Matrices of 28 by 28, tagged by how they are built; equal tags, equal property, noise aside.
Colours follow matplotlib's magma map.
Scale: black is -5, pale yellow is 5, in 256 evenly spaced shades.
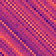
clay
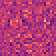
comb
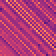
clay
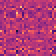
comb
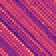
clay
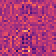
comb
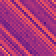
clay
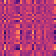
comb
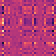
comb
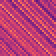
clay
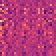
comb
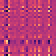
comb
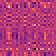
comb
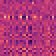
comb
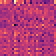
comb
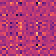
comb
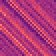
clay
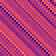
clay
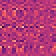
comb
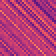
clay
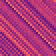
clay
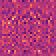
comb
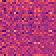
comb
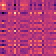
comb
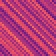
clay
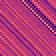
clay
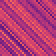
clay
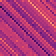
clay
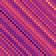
clay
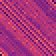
clay
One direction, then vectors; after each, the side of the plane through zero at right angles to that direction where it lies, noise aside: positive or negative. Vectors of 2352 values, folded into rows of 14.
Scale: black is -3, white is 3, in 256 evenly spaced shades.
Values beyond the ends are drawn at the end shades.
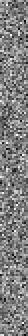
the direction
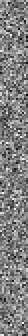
positive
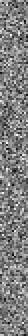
positive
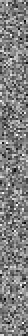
positive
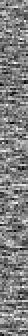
negative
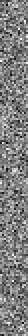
negative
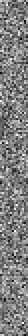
positive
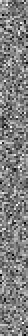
positive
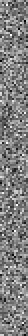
positive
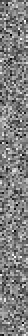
negative
